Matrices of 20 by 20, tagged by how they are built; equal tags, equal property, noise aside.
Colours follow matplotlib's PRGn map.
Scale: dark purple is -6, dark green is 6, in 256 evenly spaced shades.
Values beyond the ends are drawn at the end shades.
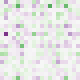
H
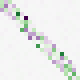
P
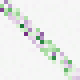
P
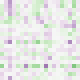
H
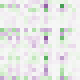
H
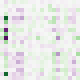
H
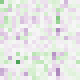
H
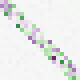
P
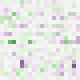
H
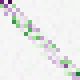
P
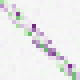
P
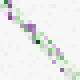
P
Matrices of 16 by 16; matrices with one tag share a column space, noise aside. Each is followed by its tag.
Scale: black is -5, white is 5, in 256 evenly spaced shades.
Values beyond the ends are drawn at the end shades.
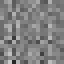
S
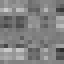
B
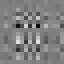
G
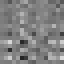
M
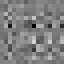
G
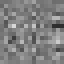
G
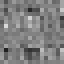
B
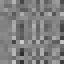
S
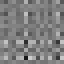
M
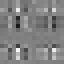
B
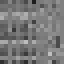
S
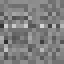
G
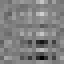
M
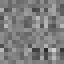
B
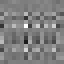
G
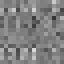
B
